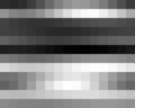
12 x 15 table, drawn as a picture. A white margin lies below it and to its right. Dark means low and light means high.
Grain: streaks across. Ninth with the highest average: bottom middle. Histogram: flat.
